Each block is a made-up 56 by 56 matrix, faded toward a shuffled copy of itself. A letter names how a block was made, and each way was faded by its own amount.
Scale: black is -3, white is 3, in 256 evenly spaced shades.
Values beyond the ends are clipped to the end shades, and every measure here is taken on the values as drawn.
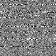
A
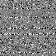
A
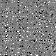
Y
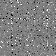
Y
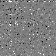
Y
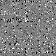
Y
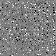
Y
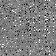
Y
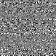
A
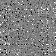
Y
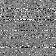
A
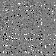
Y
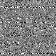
A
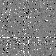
Y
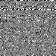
A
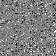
Y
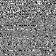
A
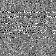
A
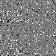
Y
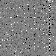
Y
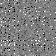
Y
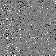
Y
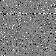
Y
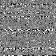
A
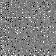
Y
